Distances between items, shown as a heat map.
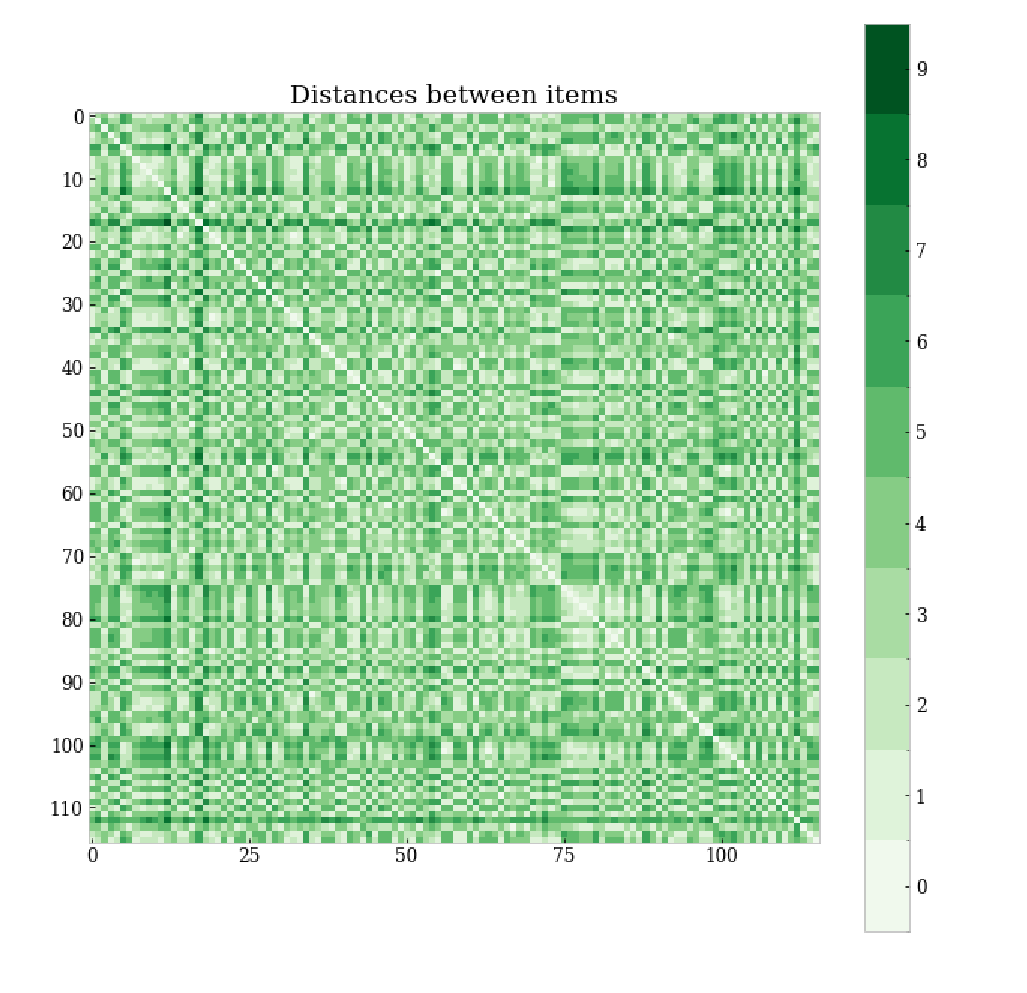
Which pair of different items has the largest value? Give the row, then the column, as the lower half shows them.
17, 12
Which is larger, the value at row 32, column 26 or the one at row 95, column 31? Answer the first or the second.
the second
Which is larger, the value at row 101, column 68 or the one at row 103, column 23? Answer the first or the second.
the second
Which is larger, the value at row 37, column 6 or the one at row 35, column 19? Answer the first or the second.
the first
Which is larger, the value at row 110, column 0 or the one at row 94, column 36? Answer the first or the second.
the second
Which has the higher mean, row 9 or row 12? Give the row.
12
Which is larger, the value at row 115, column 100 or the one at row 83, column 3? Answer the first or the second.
the second
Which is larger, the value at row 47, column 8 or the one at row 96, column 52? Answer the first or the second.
the second
